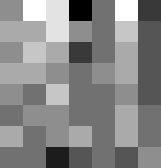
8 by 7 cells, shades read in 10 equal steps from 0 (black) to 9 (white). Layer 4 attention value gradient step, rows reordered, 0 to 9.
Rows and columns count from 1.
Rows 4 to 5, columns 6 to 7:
6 3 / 5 3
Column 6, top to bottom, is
9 7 6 6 5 6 6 3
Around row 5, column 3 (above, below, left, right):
5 5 4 4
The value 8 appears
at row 1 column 3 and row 2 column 3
